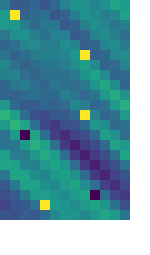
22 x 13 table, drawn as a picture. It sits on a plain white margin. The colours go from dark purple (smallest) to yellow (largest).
Grain: diagonal, down to the right. Ninth with the highest average: bottom middle. Mirror symmetry: none. Lone odd cells: 6, 4 higher and 2 lower than their neighbours. Odd rows or columns: none. Ninth with the lowest average: bottom right.
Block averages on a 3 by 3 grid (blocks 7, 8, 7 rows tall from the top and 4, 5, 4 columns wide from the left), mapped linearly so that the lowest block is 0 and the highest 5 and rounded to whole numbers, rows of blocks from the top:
3 3 4 / 3 1 4 / 3 5 0
